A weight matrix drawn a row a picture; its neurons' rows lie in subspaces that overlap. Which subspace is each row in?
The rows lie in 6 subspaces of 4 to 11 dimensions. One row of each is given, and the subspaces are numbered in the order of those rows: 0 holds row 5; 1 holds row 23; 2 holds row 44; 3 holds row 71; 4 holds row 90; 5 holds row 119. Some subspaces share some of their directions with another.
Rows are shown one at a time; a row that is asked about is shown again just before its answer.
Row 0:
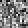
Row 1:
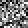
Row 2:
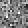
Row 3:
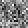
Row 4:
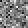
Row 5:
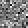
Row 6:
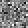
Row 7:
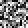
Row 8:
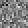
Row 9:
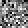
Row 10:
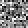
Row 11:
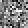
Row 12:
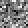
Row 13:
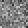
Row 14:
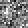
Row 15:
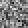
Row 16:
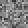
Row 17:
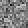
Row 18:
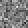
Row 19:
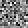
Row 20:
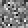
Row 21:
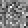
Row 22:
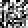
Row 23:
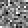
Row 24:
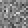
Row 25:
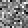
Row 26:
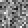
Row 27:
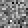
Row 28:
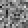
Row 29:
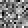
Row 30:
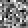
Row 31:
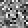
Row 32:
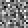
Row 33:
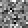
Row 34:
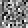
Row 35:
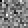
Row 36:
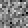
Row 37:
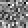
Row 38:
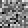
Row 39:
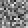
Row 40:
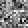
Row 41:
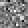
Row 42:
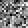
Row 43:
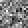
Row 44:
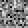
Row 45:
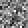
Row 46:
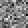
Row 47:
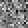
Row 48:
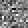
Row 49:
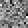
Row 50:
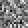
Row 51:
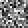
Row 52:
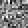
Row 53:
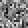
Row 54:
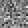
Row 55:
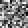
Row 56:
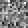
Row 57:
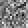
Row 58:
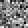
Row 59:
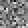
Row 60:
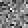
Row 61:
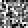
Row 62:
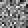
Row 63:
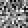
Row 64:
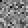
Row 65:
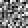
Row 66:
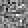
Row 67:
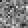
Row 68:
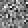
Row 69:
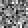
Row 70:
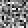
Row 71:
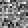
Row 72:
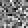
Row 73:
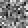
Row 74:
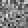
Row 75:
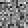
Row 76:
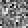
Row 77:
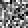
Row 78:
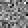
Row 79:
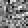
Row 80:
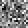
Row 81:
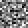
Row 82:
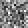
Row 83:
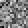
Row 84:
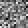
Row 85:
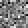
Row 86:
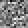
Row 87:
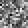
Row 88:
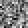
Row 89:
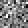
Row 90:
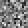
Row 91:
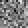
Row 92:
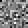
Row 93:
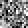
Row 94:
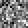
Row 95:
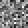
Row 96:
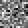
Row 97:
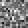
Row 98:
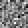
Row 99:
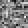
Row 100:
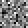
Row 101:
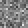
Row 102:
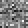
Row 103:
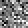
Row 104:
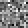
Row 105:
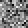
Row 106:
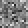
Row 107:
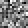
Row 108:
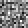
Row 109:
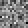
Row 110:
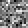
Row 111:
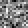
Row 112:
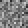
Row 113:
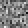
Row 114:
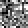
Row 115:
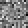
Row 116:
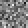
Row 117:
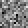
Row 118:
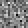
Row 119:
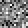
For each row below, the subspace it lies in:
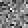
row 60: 5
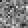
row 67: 2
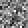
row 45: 1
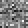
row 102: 4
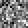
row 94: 1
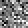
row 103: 1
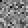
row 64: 2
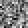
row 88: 1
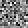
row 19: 4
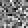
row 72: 1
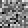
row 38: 4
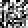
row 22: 2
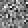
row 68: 4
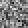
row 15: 1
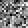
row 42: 1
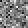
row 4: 2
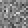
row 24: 1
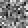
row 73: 3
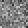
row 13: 3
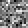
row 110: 1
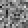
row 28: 1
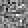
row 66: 5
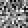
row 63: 2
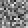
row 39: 4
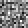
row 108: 4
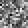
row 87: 1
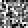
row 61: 2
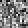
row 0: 2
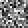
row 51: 2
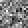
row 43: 1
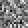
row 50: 0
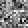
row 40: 2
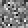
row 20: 4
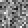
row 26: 1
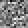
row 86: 4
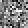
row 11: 4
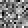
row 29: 2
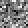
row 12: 2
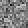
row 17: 3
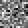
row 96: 1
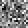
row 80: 4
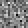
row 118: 5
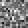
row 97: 4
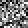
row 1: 1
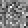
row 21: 2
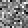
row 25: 1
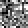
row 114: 1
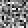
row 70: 4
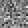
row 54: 2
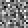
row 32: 5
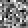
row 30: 2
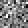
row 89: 4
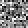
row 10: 4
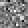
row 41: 4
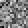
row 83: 1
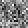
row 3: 4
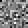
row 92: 2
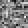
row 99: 1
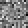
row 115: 4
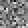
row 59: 4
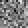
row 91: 2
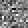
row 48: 4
